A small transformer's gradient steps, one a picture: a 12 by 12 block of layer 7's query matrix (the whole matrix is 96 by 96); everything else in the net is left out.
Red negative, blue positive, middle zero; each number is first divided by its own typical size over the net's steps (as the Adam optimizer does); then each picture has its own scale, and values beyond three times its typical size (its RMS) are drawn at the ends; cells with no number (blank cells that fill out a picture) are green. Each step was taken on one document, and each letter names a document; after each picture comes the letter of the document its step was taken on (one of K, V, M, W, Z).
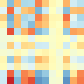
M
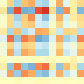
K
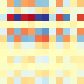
K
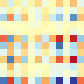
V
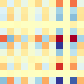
V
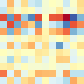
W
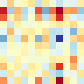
V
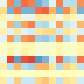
K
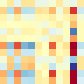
M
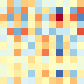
M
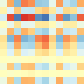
K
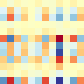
V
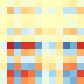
M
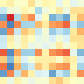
W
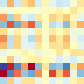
W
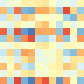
K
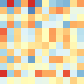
W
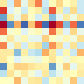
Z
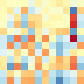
M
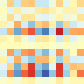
K
